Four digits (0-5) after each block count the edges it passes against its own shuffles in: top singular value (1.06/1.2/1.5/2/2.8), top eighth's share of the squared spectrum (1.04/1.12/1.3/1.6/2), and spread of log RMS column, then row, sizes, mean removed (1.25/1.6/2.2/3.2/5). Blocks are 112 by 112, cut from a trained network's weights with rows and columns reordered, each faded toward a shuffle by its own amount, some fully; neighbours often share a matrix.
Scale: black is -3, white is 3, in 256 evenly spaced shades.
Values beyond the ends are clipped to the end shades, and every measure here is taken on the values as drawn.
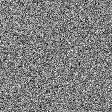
0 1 0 0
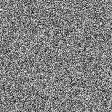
3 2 0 0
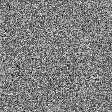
1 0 0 0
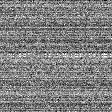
5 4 1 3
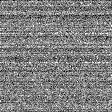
4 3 0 2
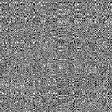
5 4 3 3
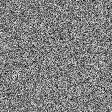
1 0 0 0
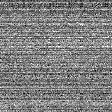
5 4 1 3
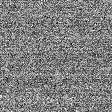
2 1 0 0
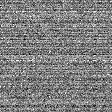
4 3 1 2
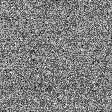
1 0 0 0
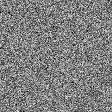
2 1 0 0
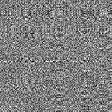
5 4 2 3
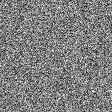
1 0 0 0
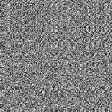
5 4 2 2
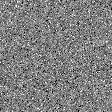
1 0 0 0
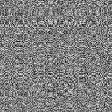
5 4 1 3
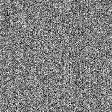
3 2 0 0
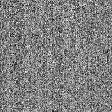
3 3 1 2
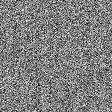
1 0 0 0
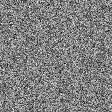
0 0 0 0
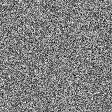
0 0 0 0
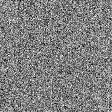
2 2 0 0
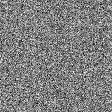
2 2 0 0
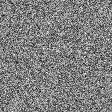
0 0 0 0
